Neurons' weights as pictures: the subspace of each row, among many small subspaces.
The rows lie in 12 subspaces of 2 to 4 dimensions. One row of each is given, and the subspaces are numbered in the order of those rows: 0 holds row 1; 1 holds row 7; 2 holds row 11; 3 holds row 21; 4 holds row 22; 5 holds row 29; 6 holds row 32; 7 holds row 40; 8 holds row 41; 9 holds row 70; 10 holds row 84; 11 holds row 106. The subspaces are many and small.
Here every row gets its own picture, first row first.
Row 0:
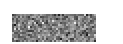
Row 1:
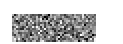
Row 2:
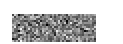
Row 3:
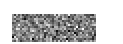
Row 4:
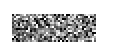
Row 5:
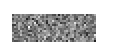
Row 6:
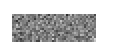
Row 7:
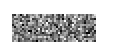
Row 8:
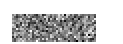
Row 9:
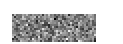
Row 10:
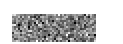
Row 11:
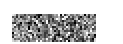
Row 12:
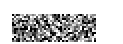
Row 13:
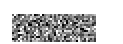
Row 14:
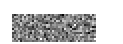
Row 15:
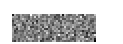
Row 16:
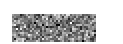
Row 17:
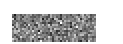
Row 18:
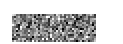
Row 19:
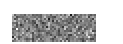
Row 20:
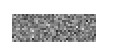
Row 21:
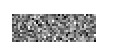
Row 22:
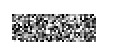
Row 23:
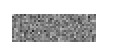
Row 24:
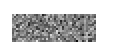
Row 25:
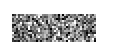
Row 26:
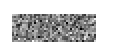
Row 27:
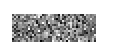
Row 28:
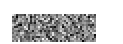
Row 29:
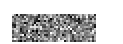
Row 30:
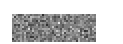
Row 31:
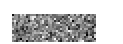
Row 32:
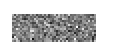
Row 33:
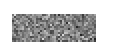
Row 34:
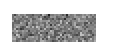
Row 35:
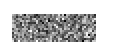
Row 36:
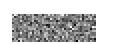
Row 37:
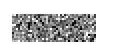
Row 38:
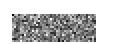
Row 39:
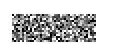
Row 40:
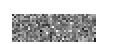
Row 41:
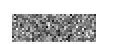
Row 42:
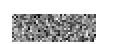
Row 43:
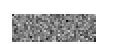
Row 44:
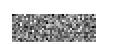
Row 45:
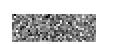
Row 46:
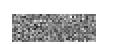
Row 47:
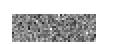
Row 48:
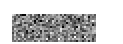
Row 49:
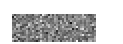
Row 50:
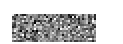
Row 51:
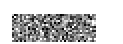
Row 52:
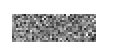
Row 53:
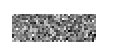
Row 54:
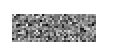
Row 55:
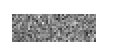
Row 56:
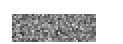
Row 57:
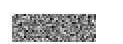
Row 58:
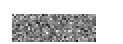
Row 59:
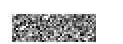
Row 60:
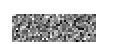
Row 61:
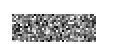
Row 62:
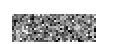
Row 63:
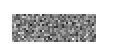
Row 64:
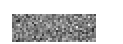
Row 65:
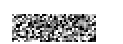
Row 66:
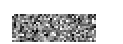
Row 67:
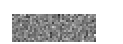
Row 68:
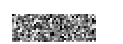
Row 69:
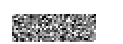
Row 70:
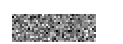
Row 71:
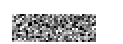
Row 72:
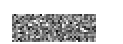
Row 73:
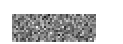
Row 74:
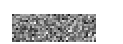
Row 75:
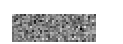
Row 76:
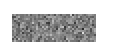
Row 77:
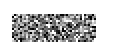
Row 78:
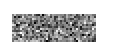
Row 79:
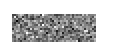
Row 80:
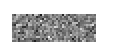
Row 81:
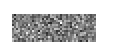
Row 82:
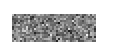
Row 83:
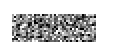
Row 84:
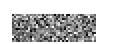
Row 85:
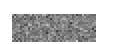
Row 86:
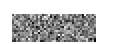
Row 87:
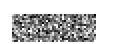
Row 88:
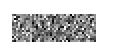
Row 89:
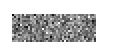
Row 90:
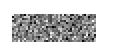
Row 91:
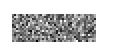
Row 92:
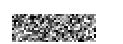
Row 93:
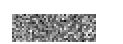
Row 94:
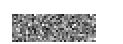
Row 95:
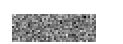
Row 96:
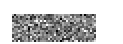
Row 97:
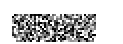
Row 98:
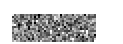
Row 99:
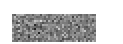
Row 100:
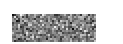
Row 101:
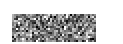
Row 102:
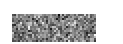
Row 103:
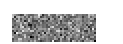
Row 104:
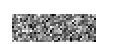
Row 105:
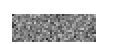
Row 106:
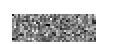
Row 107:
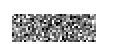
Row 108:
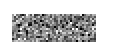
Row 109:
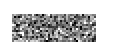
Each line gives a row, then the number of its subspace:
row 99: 11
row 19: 8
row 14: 4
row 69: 1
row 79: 9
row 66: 11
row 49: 10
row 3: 6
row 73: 8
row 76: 8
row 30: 9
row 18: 8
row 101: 8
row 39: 9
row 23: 5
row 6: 10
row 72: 5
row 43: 0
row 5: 3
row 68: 11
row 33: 0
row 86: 8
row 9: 6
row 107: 4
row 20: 6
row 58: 7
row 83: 10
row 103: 9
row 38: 5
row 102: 2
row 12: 10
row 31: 9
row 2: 5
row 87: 1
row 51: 4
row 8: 1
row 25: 2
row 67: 7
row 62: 9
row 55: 2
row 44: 4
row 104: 9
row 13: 5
